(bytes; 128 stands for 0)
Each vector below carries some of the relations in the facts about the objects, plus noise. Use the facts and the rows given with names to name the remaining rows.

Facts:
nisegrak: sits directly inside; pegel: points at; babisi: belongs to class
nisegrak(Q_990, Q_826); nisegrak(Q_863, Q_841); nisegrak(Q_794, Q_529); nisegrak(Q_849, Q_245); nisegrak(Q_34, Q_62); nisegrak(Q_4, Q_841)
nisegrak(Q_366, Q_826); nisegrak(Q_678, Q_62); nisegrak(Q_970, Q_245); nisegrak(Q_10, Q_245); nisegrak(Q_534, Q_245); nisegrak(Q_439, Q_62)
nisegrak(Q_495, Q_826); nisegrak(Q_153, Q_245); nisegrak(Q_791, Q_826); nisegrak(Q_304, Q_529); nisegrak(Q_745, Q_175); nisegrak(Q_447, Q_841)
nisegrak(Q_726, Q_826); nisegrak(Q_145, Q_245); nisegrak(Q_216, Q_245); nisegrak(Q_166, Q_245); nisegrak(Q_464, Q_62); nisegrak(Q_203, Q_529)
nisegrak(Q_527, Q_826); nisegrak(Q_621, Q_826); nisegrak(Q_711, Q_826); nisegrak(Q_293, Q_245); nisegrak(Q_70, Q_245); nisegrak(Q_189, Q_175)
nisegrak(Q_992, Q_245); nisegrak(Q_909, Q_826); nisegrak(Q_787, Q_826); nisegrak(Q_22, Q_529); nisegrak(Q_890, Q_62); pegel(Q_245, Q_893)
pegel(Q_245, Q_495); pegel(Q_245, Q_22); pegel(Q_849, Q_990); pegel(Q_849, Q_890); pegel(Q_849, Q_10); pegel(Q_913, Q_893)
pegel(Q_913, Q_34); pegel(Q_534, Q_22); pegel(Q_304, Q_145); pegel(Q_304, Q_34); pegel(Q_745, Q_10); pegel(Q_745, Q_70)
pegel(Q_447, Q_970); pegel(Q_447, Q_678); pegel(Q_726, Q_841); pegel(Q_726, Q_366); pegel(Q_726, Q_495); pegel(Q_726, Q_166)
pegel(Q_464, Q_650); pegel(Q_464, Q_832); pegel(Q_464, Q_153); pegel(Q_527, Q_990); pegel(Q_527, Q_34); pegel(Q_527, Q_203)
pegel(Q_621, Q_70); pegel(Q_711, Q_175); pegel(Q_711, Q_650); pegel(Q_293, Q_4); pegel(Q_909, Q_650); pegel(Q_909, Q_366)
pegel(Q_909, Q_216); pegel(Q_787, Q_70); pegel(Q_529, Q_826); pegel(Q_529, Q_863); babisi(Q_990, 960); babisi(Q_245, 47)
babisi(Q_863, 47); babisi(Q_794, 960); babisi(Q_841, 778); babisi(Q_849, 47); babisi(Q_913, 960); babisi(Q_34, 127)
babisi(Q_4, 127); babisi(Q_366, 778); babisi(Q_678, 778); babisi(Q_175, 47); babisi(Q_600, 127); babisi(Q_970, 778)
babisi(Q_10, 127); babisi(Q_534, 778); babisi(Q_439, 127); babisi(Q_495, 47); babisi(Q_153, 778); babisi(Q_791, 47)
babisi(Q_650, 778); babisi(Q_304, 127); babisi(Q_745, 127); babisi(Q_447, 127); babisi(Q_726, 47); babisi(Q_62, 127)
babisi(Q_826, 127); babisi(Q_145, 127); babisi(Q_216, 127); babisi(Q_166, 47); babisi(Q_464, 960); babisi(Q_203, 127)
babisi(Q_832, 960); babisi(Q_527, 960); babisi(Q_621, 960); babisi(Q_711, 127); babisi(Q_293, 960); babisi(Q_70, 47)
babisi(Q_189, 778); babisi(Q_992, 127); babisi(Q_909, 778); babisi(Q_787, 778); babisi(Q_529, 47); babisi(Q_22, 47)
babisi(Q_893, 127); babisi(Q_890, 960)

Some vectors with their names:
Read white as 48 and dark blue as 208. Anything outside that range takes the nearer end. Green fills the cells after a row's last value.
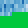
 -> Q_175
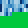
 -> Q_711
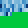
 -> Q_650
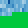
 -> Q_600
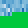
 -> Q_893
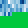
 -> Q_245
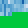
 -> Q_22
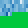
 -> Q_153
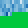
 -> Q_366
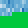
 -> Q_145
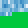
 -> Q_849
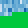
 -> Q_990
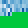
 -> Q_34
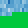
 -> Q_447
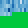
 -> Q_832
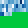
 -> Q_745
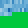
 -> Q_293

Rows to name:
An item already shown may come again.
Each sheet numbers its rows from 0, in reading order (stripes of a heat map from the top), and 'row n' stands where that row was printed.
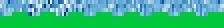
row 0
Q_10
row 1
Q_787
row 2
Q_913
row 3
Q_529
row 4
Q_863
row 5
Q_726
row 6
Q_863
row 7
Q_22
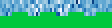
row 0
Q_366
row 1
Q_304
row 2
Q_745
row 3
Q_216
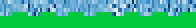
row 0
Q_22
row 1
Q_909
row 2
Q_447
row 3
Q_495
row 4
Q_621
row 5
Q_890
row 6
Q_464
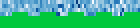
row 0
Q_849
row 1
Q_794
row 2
Q_70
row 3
Q_534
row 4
Q_527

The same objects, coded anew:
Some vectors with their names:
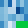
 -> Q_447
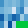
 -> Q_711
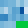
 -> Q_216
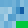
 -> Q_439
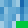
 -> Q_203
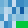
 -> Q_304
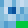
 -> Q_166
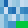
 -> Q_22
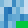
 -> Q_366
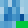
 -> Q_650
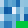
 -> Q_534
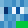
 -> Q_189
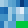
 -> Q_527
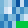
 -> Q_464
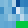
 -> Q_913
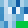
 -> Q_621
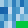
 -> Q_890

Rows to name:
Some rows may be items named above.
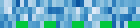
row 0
Q_464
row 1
Q_745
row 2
Q_527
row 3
Q_745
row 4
Q_711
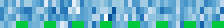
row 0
Q_10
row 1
Q_10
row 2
Q_863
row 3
Q_245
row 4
Q_849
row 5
Q_745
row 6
Q_794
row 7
Q_787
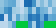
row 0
Q_529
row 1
Q_175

